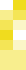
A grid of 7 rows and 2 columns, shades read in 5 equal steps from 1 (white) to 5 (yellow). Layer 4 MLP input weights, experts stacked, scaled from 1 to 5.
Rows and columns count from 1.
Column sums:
23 20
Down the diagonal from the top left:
1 4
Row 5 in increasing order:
2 4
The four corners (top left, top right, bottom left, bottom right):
1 5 3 3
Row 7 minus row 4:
-2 2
